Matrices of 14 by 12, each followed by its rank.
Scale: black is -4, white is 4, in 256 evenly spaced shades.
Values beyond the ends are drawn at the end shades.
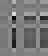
one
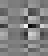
one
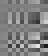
one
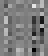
two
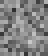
full rank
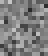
full rank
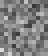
full rank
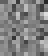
two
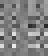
two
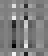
one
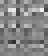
two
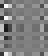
one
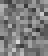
full rank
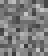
full rank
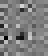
two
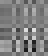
one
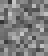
full rank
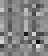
two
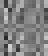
two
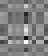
one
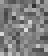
full rank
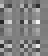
one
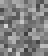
full rank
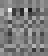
two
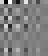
one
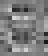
two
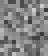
full rank
